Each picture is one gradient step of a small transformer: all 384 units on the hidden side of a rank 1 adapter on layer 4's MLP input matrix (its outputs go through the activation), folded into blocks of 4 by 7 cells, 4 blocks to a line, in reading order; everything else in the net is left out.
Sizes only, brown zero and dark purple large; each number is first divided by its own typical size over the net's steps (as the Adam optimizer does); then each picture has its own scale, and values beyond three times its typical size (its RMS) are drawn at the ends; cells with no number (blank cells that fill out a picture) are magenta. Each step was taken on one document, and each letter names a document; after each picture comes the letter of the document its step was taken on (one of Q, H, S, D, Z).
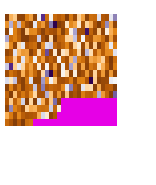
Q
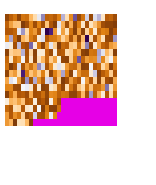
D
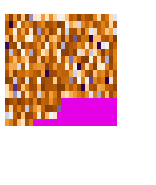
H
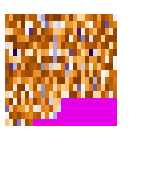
Q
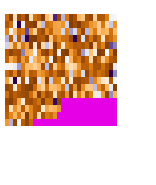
Q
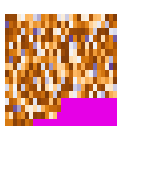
D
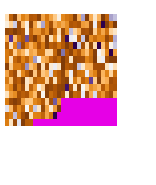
Q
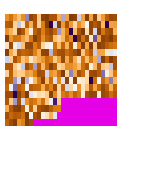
H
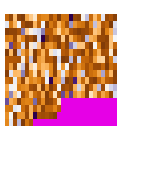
D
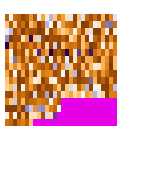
Q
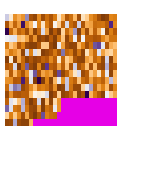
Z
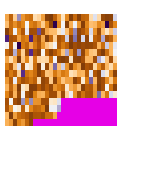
H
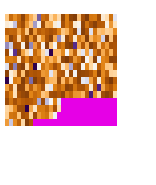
H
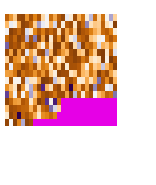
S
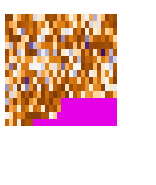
D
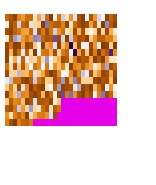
D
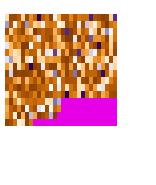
H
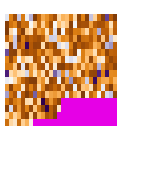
Z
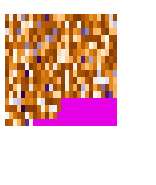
Z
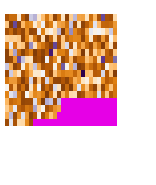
D
